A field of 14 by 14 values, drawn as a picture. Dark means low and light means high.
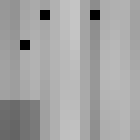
Odd patch: lower, in the bottom left. Lone odd cells: 3, each lower than its neighbours. Histogram: skewed, a long tail of low values. Roughest part: top left.
